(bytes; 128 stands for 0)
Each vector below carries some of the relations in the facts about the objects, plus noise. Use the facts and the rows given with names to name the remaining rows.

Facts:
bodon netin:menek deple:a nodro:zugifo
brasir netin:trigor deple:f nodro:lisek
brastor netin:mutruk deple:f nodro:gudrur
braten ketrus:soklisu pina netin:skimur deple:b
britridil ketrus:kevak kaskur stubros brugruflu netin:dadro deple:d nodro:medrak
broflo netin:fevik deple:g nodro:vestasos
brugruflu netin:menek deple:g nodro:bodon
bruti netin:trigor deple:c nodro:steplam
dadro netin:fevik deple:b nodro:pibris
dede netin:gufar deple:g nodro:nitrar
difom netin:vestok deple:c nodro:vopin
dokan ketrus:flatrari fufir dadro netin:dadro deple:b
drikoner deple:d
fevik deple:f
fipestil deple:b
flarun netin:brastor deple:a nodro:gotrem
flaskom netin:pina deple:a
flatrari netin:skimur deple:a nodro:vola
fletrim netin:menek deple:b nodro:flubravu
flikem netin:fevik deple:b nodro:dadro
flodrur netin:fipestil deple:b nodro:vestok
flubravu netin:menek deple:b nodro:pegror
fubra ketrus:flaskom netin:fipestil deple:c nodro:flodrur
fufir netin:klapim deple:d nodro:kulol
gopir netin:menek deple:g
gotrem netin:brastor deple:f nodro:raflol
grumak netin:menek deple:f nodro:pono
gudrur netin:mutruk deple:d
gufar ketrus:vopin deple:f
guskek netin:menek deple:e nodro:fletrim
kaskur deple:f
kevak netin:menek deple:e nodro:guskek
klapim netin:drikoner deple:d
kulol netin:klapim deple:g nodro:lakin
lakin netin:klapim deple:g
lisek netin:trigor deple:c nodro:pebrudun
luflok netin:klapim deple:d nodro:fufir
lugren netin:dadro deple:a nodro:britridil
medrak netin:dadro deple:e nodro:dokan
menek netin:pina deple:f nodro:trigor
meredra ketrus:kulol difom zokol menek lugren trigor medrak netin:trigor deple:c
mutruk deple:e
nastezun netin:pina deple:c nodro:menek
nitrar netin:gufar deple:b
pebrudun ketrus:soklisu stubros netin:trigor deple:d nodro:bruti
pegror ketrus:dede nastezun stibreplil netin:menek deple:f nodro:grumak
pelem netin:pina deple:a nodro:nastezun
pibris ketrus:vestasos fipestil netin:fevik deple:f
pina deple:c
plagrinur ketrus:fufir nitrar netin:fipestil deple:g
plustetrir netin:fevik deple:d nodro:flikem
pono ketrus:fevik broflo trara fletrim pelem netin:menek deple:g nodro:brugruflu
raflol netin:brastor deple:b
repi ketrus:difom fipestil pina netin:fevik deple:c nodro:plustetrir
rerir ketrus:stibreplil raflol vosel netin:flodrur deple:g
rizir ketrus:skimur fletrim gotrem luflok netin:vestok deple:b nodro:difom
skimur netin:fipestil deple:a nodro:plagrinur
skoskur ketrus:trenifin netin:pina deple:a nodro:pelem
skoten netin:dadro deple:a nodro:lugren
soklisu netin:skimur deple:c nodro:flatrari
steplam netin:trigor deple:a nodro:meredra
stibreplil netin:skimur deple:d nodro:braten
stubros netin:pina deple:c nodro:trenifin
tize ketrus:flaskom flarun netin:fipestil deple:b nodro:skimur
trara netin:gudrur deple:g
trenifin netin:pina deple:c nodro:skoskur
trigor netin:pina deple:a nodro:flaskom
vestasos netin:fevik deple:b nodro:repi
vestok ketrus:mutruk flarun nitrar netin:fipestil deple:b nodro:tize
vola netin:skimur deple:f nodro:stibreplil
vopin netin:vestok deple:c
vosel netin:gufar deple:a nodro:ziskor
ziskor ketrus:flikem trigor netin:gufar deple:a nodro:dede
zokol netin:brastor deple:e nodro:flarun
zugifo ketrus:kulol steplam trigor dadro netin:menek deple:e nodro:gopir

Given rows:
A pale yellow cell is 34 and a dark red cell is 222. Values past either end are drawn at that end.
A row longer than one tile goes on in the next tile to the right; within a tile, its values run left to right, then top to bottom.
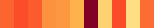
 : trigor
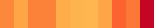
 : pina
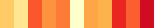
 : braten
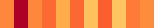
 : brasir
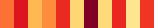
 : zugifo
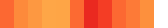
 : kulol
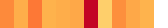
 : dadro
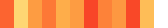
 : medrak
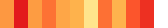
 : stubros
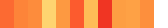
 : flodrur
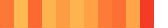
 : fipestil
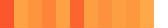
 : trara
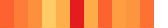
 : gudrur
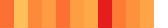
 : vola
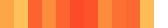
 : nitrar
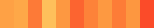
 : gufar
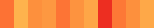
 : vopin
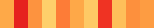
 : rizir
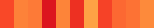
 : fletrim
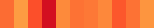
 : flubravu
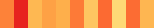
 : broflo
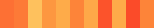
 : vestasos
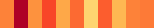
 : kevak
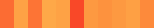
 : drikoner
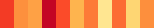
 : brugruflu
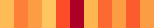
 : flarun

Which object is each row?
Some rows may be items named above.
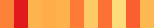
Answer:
broflo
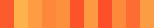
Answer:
dede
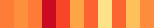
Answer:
pono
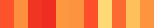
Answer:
menek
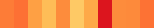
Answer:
difom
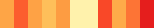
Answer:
soklisu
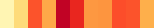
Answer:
tize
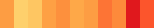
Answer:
britridil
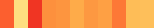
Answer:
skimur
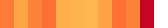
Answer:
pina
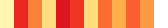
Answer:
fubra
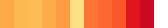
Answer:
repi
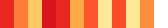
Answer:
gopir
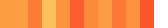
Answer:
gufar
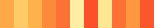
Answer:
pibris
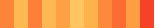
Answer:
fipestil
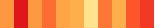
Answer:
stubros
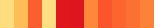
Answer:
vestok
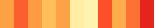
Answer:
soklisu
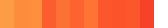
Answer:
skoskur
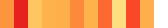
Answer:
skoten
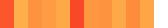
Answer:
fevik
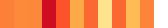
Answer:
pono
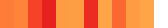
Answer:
steplam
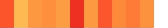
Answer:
gotrem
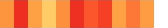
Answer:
fufir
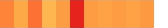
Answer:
mutruk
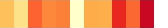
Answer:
braten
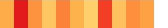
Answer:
rizir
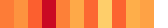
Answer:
grumak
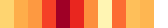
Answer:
flaskom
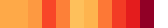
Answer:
pebrudun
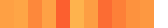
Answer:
rerir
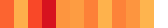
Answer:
nastezun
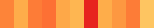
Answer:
flikem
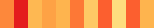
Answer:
broflo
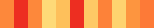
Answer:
brastor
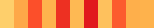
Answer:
plagrinur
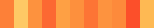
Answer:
plustetrir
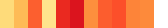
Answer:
vestok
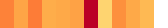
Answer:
dadro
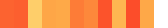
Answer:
lugren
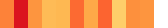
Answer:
zokol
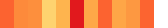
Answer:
gudrur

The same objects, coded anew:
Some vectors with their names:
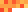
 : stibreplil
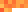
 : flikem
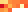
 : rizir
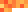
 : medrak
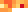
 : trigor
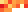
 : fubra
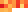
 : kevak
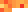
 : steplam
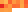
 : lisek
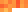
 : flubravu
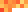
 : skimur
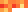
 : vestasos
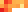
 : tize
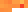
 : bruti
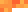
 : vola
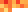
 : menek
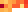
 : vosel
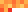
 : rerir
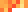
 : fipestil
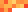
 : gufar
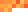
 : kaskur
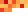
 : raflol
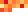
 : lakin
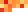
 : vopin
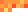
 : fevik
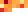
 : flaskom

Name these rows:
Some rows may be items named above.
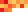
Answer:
nitrar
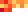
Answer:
plagrinur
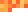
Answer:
pina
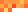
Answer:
fevik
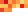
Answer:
gudrur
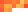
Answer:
mutruk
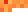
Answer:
dede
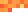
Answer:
skoskur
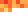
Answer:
menek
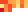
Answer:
dokan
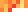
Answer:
fipestil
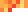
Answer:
fipestil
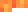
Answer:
trara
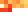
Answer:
braten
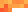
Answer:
britridil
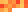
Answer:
flodrur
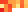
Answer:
dokan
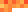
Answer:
kulol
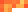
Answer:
mutruk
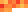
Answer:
flatrari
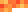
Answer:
flatrari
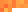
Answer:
plustetrir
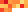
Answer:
gudrur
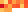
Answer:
brasir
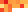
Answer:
gopir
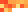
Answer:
dadro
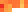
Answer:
flarun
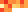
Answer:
zugifo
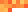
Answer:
pina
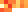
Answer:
meredra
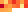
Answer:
zokol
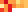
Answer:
pibris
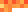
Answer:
kulol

